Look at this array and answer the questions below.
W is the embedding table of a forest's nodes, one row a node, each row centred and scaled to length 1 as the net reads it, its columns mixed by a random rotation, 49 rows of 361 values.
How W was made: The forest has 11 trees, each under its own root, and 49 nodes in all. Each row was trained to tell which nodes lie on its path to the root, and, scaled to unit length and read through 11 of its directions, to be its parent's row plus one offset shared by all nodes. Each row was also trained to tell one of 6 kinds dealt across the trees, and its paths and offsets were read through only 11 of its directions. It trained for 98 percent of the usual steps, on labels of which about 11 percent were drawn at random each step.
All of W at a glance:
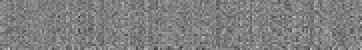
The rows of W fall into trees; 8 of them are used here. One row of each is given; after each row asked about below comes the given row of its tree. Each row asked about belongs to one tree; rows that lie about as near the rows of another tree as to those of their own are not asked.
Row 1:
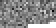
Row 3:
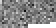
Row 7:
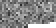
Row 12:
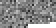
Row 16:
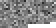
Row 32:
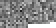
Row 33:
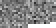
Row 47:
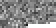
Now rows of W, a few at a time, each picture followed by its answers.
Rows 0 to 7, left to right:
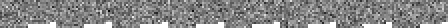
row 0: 33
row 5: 47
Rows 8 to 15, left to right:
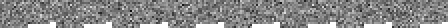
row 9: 16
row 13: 47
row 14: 3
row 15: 33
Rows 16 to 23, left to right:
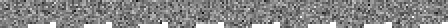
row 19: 7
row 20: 1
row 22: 12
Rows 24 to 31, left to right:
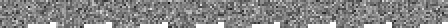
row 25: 12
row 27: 47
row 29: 16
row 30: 16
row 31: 47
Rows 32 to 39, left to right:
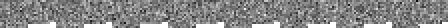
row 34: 12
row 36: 16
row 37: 33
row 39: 16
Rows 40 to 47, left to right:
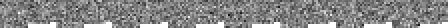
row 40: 7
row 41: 32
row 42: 3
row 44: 33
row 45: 12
